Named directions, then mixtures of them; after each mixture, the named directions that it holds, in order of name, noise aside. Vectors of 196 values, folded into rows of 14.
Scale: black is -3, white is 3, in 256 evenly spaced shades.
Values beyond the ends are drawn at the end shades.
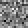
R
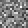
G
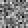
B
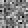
B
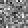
B, G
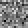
R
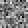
B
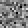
G, R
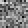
B, R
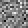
G, R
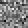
B, R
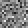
G, R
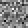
R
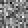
B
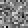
B, G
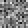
B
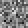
B, R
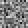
B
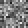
B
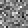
B, G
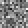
B, G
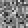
B, R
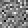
G, R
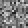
B, R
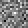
G, R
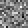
B, G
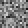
B, G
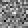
G, R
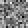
B
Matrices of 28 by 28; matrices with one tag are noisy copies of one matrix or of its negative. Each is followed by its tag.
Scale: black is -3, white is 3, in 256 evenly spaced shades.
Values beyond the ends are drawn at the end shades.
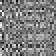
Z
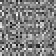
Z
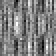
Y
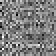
Z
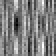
Y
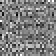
Z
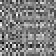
Z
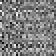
Z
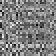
Z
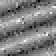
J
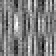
Y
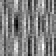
Y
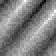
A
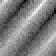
A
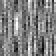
Y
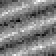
J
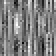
Y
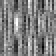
Y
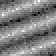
J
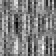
Y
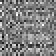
Z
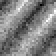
A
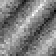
A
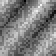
A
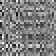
Z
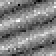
J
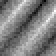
A
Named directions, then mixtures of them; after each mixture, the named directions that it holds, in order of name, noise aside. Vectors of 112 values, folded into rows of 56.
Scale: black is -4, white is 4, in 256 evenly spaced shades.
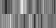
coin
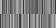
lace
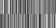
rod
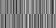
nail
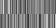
rod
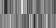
coin, rod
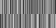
lace, rod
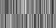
coin, nail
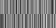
nail, rod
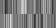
coin, nail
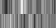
coin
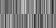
coin, nail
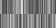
coin, lace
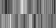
coin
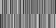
lace, rod
